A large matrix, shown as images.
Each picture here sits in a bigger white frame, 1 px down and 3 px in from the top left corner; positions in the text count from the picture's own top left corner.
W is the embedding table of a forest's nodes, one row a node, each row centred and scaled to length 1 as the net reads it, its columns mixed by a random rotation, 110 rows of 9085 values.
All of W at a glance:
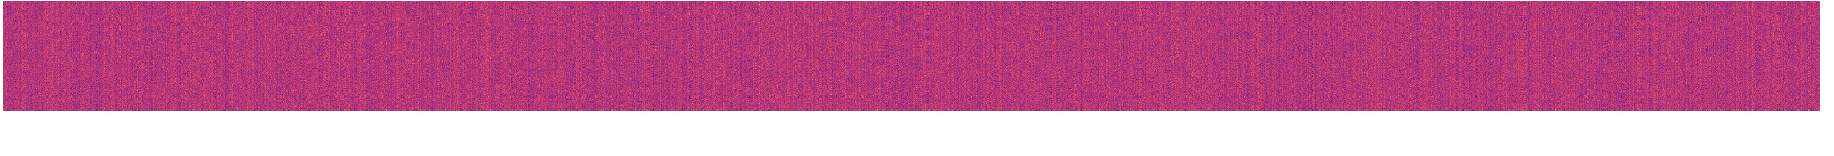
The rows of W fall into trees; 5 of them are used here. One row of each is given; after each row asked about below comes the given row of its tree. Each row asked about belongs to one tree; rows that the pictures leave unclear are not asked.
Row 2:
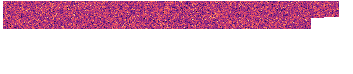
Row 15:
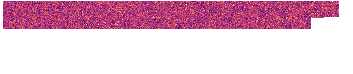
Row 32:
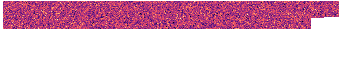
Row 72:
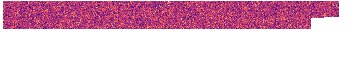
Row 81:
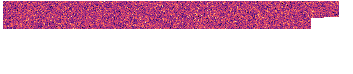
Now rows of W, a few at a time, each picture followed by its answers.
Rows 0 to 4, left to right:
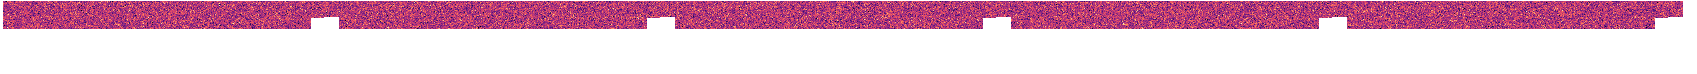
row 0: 15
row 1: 2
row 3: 15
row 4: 2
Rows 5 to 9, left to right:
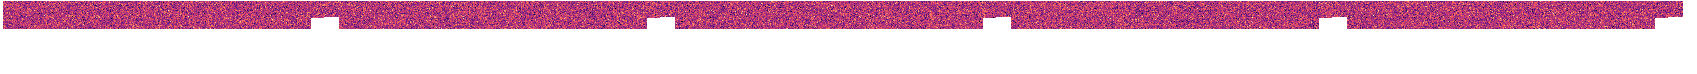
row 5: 72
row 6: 72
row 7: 81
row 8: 2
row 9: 72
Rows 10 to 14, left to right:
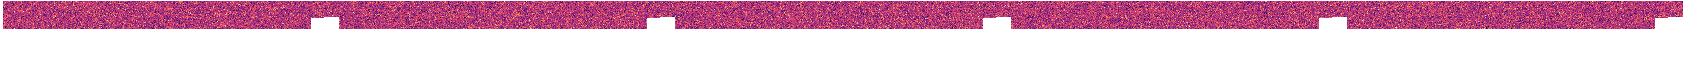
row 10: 2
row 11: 72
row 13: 72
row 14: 2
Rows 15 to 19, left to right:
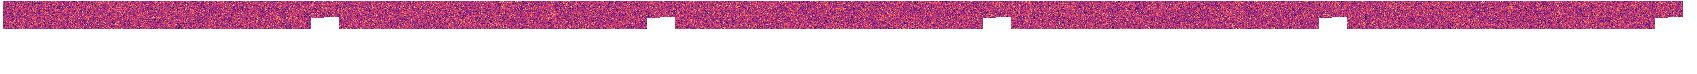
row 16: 2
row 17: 2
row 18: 2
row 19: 2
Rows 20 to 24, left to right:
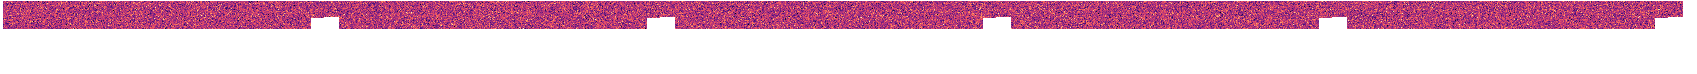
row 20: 81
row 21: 15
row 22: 32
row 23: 32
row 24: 32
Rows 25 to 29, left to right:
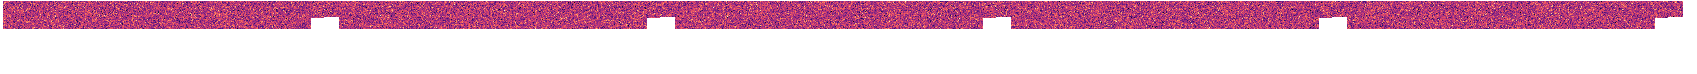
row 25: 2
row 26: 72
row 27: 2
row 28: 2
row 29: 81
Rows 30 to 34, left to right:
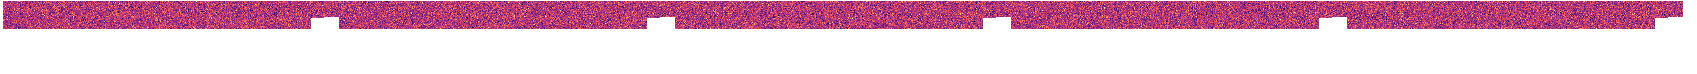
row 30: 72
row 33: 72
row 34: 32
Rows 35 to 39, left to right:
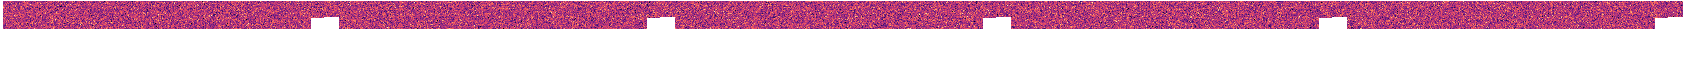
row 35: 32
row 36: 2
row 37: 32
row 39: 81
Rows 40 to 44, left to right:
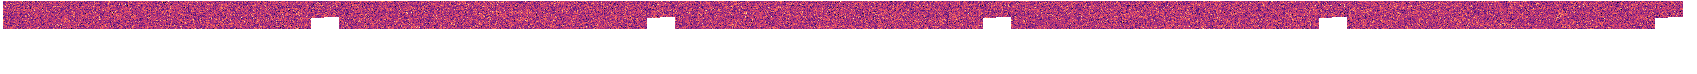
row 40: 72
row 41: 15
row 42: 72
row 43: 72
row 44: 2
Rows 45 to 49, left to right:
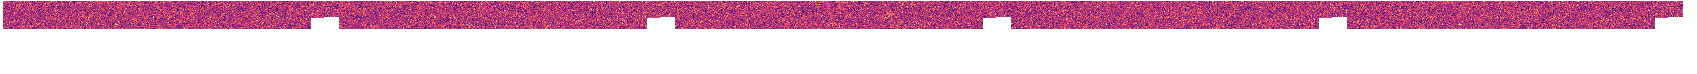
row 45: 15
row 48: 15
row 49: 15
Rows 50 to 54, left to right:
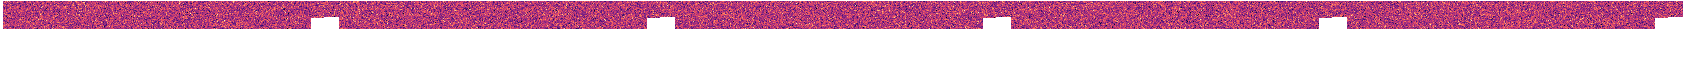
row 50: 2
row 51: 2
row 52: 81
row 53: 2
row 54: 15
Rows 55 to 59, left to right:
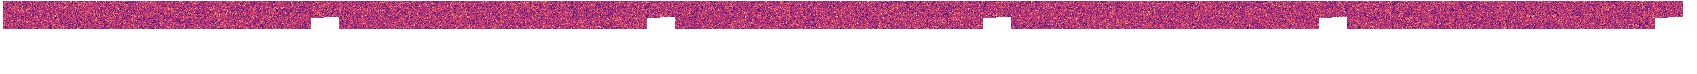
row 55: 2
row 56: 72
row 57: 72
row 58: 81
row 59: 32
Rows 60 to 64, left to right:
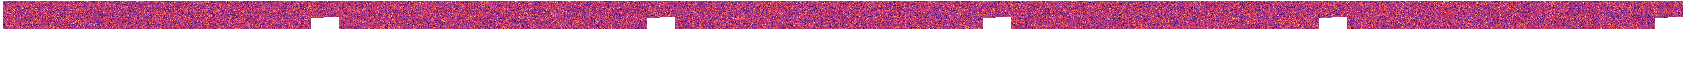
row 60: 32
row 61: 2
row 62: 81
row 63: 72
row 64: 81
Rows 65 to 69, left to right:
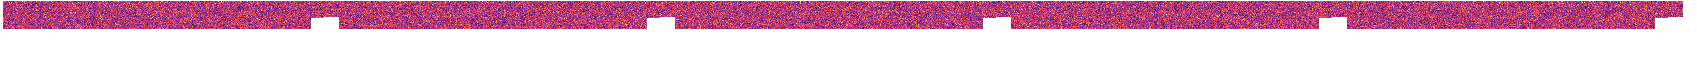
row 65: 15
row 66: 72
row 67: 81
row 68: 32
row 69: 15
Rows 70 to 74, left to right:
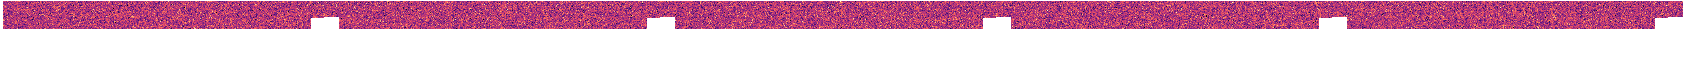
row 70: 72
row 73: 81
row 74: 72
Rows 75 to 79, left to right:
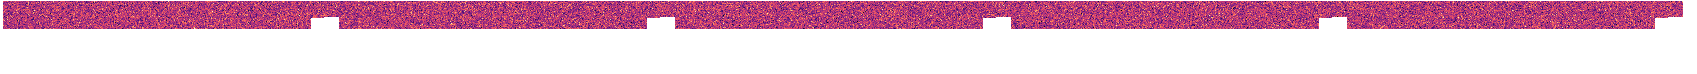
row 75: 72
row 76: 15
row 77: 2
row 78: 81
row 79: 72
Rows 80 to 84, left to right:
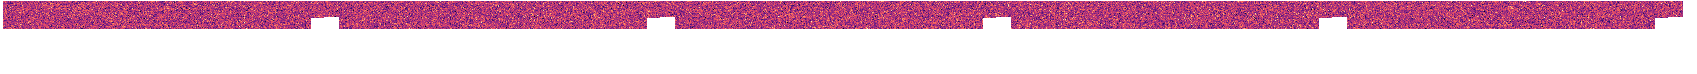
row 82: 72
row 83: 32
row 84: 2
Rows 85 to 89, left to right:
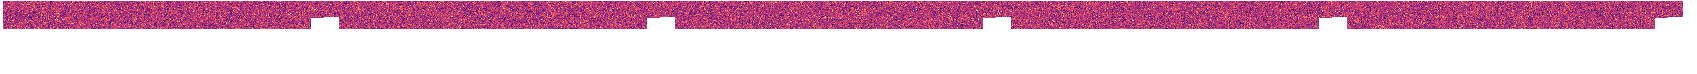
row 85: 32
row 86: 2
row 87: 15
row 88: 2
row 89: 72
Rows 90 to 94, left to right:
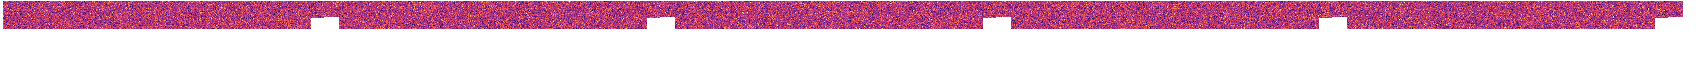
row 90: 72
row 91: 2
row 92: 15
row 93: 2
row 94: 32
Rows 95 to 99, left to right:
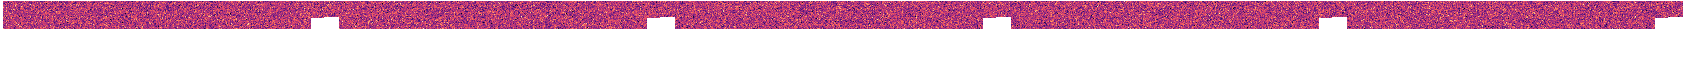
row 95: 32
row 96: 32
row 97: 2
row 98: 81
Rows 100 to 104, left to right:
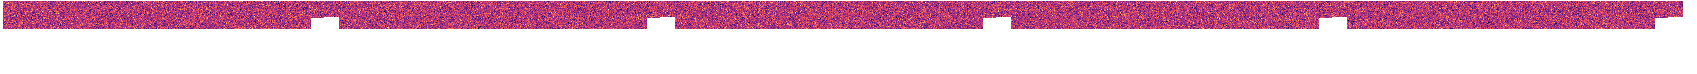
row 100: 32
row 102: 15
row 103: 72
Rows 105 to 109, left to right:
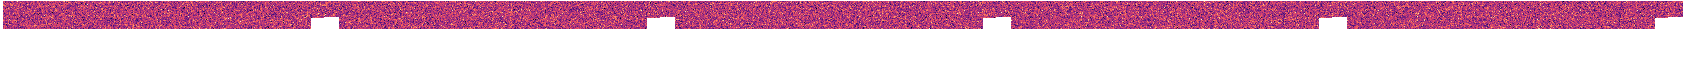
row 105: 72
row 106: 15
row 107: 81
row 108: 72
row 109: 72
